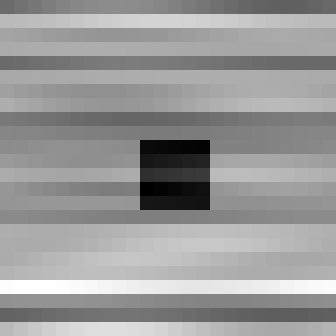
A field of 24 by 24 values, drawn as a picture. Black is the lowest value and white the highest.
Roughest part: centre. Grain: streaks across. Ninth with the lowest average: centre. Odd patch: lower, in the centre.
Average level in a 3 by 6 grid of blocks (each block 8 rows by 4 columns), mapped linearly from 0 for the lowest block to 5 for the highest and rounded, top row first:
4 4 4 4 4 4
3 3 1 0 3 3
5 5 5 5 4 4
